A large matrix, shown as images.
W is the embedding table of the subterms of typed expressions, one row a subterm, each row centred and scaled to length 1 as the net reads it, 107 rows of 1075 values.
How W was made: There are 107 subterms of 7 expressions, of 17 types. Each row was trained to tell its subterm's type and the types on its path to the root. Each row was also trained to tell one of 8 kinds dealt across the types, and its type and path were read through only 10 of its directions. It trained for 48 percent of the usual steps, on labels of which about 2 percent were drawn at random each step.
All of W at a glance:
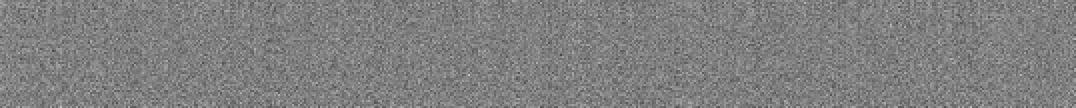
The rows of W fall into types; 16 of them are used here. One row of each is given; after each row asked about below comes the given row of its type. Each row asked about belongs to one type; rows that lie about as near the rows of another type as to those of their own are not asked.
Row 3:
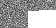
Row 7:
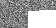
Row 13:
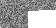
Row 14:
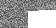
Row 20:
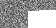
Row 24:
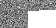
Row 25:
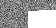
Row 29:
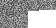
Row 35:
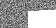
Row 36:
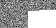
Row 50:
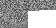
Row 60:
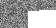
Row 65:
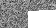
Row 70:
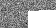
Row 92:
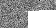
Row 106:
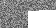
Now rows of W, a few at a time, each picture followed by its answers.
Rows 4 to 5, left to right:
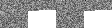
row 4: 106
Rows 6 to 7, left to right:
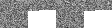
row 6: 65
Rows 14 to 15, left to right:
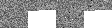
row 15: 3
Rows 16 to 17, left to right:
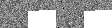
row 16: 35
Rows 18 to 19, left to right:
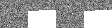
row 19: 50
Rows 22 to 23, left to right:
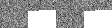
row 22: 24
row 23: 60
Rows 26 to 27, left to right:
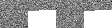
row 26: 106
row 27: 70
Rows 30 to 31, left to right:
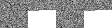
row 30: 35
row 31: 25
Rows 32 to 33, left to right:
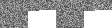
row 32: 36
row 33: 14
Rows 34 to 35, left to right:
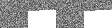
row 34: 7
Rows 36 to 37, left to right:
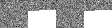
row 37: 29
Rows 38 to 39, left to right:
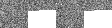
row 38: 106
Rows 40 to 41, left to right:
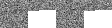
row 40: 35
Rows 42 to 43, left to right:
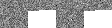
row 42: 20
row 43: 60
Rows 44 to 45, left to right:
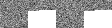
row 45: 29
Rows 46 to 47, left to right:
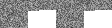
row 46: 36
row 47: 14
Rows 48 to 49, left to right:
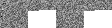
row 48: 60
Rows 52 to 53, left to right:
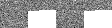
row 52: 3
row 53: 106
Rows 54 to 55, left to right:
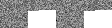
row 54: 14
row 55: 24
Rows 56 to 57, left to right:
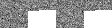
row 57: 24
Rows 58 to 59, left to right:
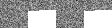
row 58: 36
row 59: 14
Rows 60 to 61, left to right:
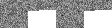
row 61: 70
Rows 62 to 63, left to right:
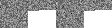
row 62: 24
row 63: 36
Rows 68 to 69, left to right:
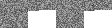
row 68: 35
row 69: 50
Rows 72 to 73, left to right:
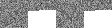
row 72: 60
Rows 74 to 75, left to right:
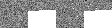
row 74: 70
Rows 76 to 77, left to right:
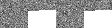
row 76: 70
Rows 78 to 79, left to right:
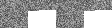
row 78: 25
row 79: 92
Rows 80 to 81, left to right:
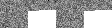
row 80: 25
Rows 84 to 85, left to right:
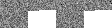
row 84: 20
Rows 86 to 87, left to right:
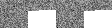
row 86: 20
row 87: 60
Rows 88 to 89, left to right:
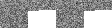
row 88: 13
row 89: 29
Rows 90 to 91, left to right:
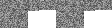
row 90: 50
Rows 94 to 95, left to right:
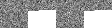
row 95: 92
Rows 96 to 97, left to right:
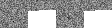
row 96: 14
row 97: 3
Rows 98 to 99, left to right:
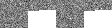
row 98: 50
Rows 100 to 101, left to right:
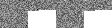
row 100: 50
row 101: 106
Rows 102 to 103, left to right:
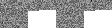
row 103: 35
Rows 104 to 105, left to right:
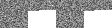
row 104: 24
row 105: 29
